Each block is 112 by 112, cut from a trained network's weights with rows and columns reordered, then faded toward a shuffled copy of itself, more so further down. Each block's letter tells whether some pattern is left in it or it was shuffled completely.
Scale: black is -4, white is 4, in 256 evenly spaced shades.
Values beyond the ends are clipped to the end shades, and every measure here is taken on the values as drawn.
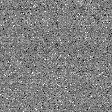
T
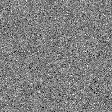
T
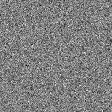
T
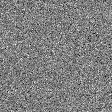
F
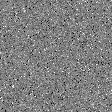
F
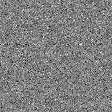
T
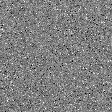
F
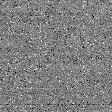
T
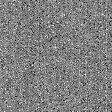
T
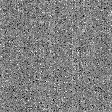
T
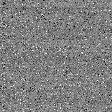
T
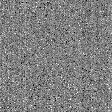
T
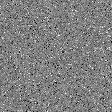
F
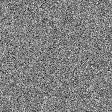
F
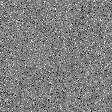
F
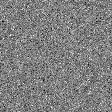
F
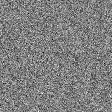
T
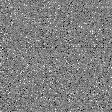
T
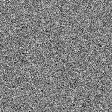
T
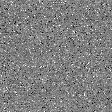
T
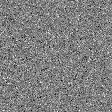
F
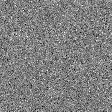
T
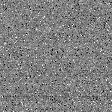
T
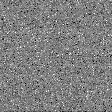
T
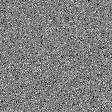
F
